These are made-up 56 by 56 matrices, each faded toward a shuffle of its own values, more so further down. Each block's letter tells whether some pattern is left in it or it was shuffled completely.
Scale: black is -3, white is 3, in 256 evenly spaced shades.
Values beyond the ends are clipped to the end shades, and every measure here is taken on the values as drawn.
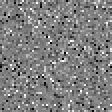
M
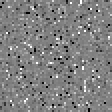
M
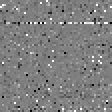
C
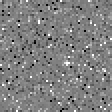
M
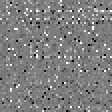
C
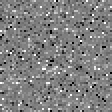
M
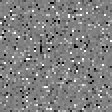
M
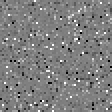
M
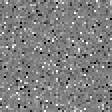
M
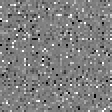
C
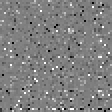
C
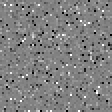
M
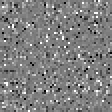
C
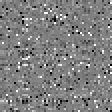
C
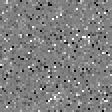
M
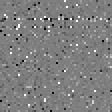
C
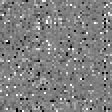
C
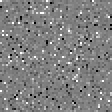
M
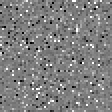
M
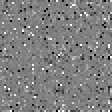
C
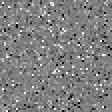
M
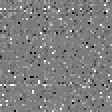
C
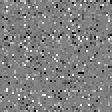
C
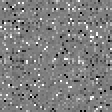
C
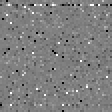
C
